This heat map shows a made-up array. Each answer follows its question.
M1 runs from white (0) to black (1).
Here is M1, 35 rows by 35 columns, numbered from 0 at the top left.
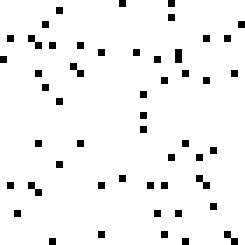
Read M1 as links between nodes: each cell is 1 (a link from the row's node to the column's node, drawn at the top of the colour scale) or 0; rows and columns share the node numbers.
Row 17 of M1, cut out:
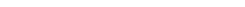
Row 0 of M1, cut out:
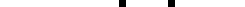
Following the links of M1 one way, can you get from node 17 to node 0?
no
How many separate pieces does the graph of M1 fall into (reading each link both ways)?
3
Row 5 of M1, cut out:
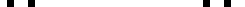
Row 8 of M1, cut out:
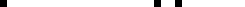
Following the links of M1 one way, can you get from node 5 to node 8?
yes
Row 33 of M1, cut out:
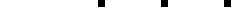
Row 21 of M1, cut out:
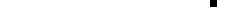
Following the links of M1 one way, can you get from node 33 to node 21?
no
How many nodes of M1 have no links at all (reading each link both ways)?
2
